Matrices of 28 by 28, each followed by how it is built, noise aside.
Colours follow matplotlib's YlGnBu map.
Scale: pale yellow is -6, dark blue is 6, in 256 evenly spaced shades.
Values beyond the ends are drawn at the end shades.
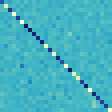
diagonal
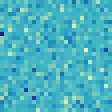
noise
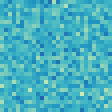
noise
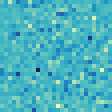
noise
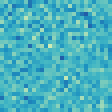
noise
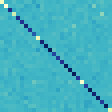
diagonal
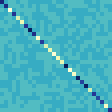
diagonal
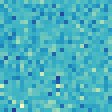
noise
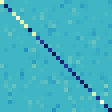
diagonal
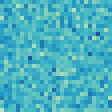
noise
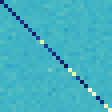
diagonal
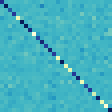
diagonal
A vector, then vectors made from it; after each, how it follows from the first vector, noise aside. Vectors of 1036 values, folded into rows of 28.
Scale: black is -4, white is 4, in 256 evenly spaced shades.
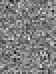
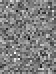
negated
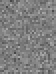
shrunk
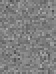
shrunk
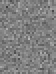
shrunk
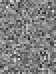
negated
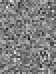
negated
